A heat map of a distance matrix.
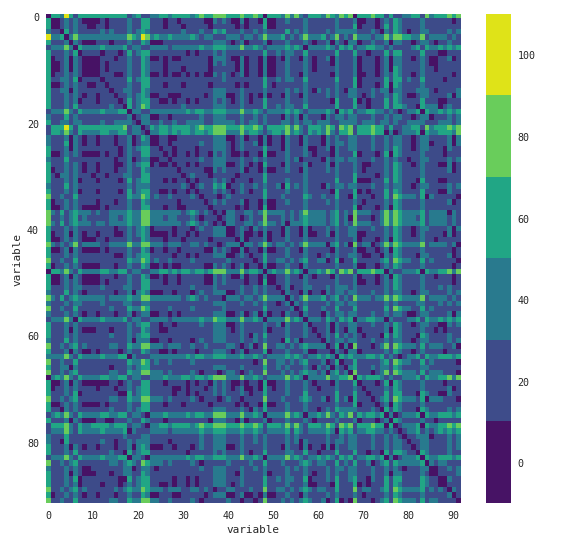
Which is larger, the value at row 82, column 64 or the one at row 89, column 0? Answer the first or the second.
the second
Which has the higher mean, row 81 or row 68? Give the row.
68
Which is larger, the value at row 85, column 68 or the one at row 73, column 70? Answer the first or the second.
the first
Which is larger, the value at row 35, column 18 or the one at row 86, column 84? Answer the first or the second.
the first
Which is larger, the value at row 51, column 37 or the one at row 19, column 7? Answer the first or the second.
the first
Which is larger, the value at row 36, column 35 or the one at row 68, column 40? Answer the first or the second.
the second
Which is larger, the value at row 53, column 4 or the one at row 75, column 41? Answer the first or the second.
the second
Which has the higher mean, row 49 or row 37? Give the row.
37
